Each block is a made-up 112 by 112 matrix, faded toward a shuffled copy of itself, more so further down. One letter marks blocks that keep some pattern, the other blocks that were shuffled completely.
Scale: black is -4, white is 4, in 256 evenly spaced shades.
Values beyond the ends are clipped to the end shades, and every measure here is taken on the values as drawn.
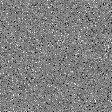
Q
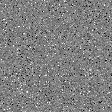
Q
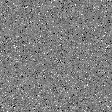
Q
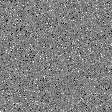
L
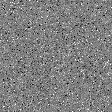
L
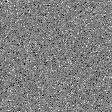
L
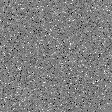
L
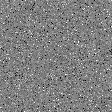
L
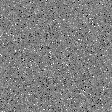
L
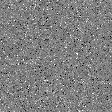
Q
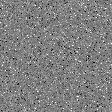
L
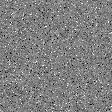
L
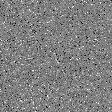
Q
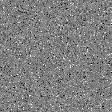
Q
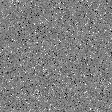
L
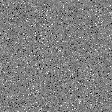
Q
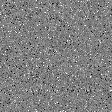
Q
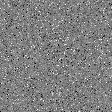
L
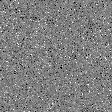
L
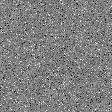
L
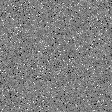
L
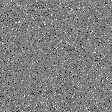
L
